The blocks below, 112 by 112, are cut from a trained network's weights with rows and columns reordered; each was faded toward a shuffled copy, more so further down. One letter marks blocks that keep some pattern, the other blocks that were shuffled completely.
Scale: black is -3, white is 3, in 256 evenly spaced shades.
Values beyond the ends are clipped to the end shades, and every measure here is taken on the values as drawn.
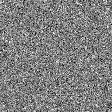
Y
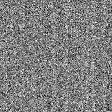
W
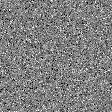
Y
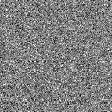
W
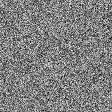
Y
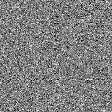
W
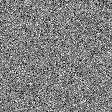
Y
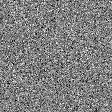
Y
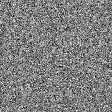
W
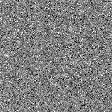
W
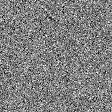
Y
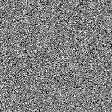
W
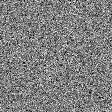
Y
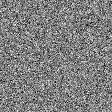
Y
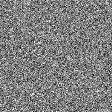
W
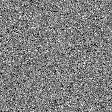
Y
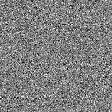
W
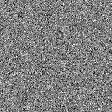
W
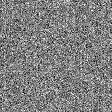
W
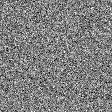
Y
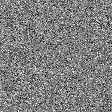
Y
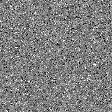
W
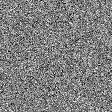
Y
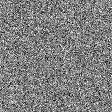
W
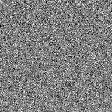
W
